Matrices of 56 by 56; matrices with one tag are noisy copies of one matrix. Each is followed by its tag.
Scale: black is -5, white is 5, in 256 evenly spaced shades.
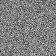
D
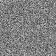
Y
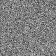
D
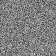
D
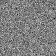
D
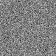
Y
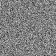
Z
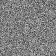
D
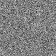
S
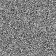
S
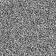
Y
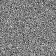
D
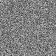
Y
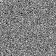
Y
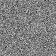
S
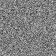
S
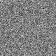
Y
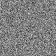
Z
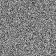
Z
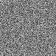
Y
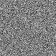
S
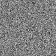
Z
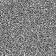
Y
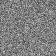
D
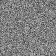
D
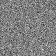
D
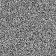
Z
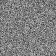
D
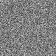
Y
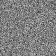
D
